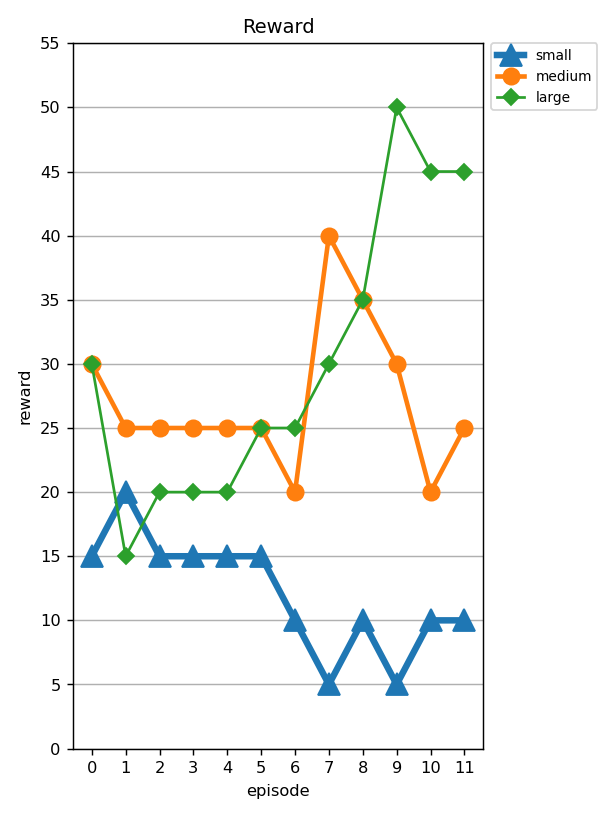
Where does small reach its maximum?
1
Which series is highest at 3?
medium
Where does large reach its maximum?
9
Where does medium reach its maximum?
7
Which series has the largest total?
large
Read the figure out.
Title: Reward
x-axis: episode, ticks 0 1 2 3 4 5 6 7 8 9 10 11
y-axis: reward, ticks 0 5 10 15 20 25 30 35 40 45 50 55
Legend: small, medium, large
Values:
small: 15 20 15 15 15 15 10 5 10 5 10 10
medium: 30 25 25 25 25 25 20 40 35 30 20 25
large: 30 15 20 20 20 25 25 30 35 50 45 45
